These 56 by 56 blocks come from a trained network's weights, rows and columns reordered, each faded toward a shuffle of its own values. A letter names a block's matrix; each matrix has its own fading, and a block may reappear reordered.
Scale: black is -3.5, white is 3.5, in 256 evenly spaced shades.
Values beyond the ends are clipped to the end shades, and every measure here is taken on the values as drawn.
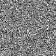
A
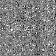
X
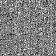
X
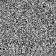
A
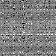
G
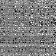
G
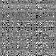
G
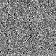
A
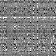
G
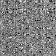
X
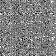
X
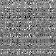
G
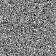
A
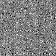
X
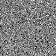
A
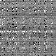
G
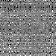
G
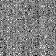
X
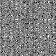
X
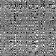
G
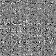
X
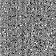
X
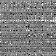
G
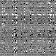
G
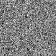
A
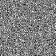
A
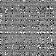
G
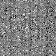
X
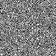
A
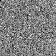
A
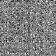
X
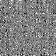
X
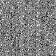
X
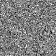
A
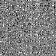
X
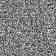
A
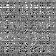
G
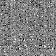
X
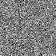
A
